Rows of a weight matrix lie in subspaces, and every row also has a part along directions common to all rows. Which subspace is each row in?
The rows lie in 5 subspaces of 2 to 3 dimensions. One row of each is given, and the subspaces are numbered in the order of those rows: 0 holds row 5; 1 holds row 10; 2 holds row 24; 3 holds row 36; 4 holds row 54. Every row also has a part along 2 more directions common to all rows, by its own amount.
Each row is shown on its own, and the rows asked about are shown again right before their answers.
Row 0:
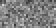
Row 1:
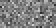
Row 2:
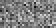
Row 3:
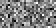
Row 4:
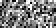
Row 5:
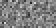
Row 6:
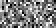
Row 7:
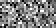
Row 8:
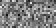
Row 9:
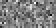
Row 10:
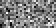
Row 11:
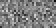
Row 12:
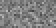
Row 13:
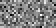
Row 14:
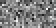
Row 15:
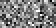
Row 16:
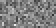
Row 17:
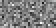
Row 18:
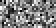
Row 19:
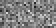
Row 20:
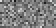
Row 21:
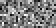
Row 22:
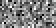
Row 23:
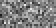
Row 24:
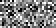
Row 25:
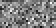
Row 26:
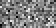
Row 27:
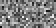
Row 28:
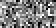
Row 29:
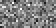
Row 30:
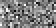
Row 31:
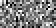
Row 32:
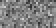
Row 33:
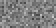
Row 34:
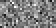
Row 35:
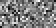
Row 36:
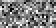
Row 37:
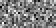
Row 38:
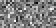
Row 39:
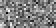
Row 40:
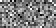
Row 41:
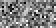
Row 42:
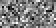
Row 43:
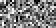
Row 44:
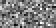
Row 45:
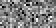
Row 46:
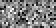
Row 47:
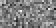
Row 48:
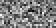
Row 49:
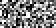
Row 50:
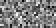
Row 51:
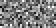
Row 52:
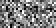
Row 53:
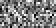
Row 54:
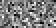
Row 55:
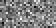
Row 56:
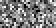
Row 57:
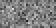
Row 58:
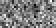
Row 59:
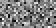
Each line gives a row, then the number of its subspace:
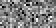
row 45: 2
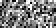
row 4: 0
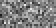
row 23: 4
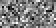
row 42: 3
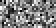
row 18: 3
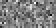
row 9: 0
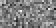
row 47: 0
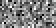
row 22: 0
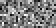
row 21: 4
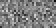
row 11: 3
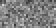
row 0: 0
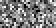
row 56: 2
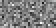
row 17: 4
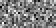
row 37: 1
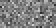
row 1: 2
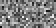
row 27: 3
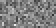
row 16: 4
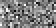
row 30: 1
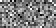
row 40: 2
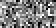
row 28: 0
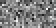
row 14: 0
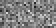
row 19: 1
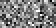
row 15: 2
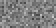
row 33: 3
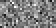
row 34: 2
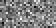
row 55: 1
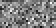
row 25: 3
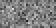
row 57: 3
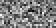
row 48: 4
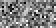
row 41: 3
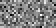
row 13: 2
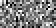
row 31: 0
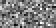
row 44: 4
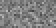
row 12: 4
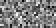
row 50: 4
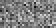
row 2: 1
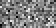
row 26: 1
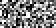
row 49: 0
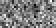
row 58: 2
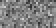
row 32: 0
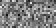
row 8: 0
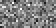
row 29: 2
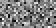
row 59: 1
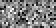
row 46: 3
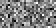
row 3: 1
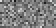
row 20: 2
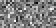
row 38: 1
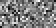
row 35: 3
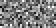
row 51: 4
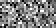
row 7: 4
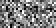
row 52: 1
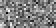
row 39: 1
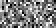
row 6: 0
